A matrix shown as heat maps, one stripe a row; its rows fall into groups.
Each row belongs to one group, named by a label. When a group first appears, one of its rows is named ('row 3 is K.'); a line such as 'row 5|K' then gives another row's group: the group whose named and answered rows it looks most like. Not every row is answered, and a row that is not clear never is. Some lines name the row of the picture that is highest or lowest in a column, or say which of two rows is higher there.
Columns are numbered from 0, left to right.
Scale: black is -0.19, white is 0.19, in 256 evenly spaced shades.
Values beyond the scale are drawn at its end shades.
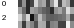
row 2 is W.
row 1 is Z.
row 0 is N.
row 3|W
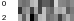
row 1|N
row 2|W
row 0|Z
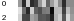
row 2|Z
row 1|Z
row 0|W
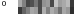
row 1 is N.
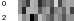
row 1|Z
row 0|Z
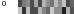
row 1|W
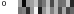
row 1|N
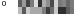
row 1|W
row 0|N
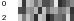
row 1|N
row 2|W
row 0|W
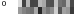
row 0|W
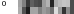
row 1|Z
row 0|Z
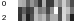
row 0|Z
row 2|N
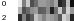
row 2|N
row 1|Z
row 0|W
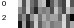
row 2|N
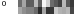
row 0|N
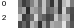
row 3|N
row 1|N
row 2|Z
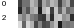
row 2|Z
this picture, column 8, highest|0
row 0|N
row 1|N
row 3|W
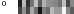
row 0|N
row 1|N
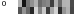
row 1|N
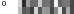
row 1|Z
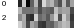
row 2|N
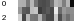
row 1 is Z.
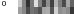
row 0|Z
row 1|Z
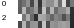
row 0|N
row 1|N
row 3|N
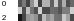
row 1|W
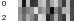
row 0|W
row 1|Z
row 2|W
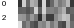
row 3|W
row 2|Z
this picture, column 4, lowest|3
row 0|N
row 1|N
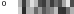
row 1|W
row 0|Z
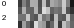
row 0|N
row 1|N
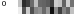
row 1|W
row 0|Z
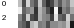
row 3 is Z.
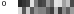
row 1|W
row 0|Z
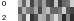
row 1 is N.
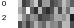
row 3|N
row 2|Z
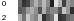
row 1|N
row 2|W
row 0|Z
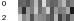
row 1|Z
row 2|W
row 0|N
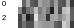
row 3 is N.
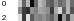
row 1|Z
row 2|W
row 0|W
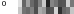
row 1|W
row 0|W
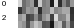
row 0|W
